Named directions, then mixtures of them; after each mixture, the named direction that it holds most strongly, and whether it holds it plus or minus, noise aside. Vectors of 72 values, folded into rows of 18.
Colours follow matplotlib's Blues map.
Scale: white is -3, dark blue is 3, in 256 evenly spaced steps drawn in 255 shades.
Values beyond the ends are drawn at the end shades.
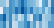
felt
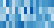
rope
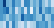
rope, minus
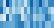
rope, plus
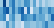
rope, minus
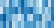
felt, plus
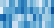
felt, plus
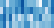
felt, plus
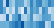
rope, plus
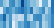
felt, plus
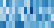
rope, plus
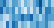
felt, minus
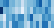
felt, minus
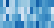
rope, plus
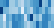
felt, minus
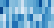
felt, minus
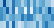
rope, minus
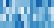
rope, plus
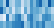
felt, minus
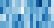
felt, minus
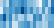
felt, plus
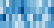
felt, plus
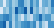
felt, plus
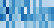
rope, minus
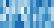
rope, plus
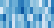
felt, plus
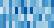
felt, plus
